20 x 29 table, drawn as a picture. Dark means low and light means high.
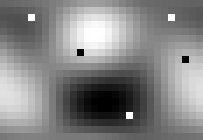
The top middle is the ninth with the highest average. The bottom middle is the ninth with the lowest average. The centre is the roughest part. There are no regular stripes. Five lone cells stand out: three far higher and two far lower than their neighbours.
